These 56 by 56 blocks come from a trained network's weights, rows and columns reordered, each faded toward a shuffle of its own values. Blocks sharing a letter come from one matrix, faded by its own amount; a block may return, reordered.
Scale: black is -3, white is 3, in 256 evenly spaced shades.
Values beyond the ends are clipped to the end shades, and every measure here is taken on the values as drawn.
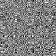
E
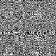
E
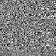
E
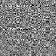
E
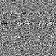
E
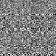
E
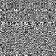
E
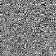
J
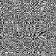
J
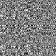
E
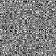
E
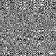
E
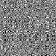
J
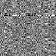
J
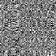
J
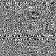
E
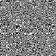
J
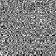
E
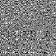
J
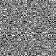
E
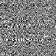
J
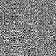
J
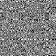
J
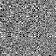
J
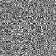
E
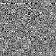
J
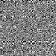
J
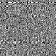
J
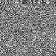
E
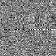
J
